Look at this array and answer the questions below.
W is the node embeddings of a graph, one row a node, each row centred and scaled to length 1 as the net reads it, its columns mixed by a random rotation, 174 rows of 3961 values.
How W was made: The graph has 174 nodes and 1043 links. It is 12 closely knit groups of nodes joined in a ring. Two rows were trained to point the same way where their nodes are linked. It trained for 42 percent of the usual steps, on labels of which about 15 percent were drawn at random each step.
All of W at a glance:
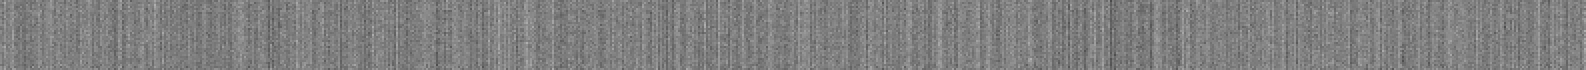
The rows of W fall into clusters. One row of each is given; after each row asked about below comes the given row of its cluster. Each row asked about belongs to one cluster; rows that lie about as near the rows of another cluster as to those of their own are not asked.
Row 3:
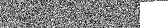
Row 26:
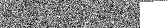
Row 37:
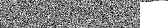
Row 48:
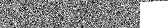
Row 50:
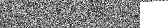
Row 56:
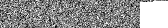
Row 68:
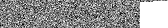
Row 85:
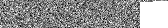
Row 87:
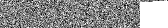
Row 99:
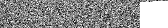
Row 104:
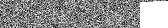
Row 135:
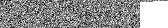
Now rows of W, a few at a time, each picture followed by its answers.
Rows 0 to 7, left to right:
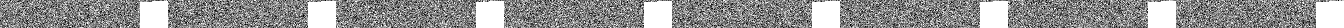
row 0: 87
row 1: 50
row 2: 3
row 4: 99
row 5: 104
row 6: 37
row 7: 26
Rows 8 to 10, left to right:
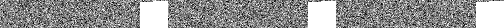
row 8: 85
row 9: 68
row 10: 50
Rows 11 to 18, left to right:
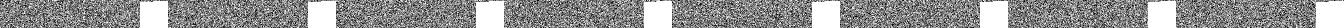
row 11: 135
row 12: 56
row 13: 50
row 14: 3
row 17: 87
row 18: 87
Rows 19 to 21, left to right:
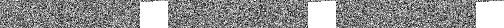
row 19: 85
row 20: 50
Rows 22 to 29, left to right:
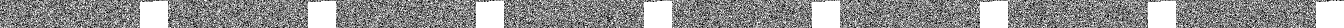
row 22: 56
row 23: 56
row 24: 68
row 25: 99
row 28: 26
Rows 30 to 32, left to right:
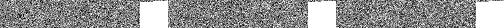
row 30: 68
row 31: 3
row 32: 56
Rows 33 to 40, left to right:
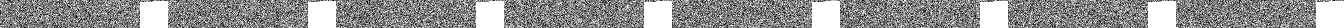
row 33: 48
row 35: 3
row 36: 37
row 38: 50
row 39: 48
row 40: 3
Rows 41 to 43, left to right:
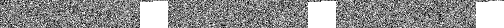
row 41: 135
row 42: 104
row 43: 37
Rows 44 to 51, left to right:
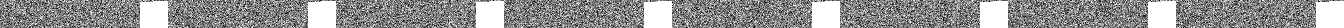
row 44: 50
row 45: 48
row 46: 85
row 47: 104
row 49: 99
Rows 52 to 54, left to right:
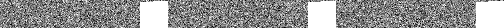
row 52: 48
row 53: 68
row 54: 87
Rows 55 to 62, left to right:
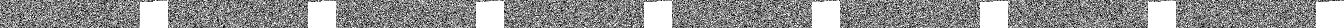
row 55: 68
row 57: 48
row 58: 50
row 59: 87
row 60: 50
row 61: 37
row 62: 56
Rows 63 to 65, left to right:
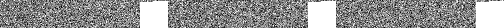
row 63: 3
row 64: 37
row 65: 87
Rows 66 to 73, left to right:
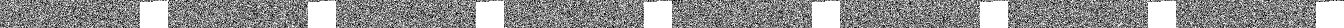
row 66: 68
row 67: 87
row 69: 56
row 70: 135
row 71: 99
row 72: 50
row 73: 48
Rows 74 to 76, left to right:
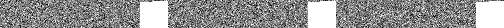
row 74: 87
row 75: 87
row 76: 104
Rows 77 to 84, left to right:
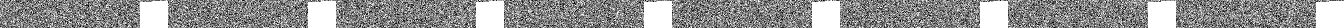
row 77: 87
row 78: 85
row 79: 85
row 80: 99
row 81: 48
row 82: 48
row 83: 26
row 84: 99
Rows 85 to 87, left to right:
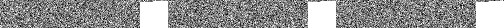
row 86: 87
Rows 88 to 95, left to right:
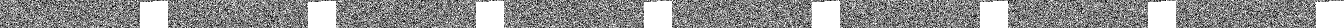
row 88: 68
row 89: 99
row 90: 85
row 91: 3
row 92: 87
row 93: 50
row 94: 135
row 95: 104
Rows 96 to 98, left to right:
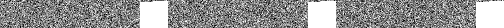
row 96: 87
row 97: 37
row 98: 85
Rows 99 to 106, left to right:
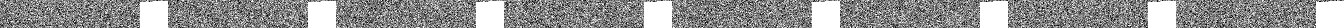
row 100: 135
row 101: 3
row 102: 37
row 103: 3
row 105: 99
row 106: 48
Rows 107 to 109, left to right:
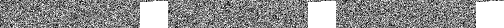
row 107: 104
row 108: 50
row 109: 48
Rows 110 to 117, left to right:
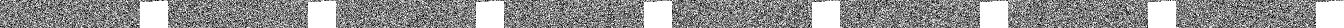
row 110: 87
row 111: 85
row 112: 48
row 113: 99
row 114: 50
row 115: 68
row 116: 26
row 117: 68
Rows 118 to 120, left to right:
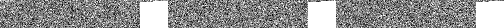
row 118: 26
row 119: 87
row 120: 3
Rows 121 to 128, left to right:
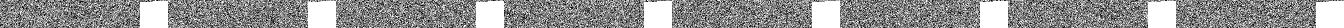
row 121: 68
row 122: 99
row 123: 87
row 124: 50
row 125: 26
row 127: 37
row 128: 68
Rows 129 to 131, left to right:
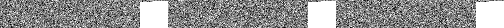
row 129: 135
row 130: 68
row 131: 99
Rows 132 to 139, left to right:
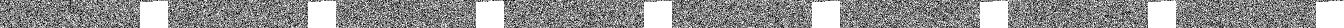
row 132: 135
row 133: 56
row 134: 3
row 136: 99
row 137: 37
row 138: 26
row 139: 48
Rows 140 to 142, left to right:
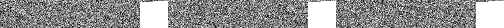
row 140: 50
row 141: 26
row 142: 68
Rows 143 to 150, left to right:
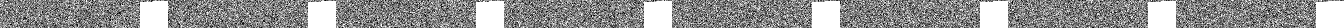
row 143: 48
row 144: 99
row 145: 3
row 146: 48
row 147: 104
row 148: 135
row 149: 56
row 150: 104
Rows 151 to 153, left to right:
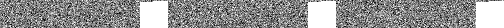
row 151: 48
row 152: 99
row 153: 87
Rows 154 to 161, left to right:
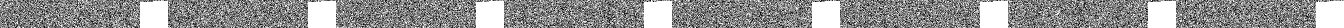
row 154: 48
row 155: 56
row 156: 3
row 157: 99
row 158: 48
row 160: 56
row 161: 99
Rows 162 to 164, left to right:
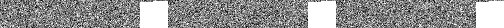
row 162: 56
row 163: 135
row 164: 135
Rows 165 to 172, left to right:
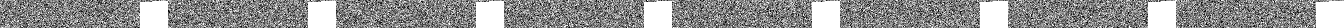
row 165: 37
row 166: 50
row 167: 50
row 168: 50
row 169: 99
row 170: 104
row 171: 68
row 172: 26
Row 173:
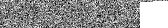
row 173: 26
